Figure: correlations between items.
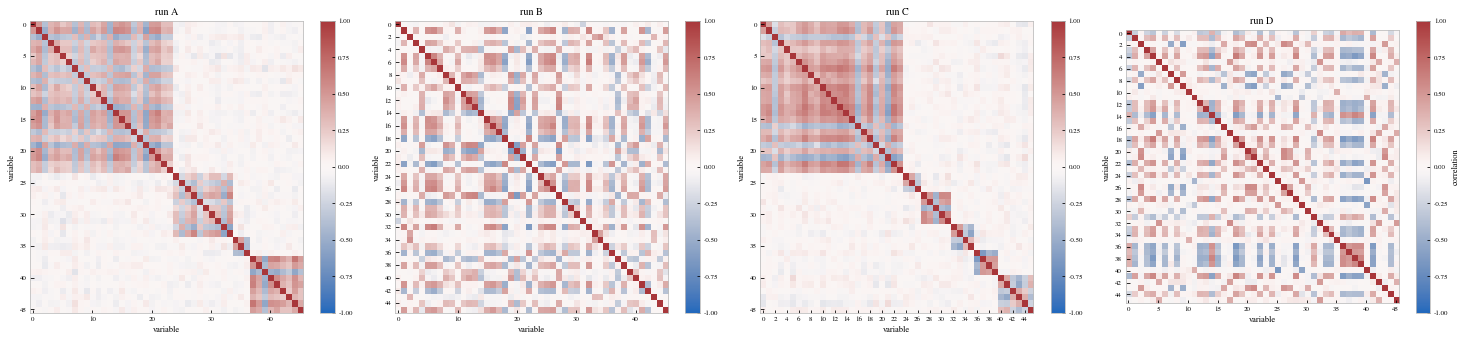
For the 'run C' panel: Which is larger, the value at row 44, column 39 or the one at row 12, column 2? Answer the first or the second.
the first
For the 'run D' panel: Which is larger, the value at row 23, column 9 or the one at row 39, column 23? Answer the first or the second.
the second
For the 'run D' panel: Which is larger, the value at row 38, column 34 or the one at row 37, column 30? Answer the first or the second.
the second
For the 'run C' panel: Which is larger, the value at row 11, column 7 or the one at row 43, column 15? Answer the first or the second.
the first
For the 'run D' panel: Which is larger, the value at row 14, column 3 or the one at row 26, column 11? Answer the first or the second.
the second
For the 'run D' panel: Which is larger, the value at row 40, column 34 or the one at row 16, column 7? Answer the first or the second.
the first
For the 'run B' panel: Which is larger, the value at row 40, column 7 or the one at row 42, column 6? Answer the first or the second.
the first
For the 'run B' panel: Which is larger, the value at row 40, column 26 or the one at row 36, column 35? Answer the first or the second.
the first
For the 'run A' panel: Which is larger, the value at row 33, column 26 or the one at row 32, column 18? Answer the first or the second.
the first
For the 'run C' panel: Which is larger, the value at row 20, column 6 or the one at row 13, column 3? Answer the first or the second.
the second
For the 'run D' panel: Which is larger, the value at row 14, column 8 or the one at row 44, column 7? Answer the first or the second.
the second
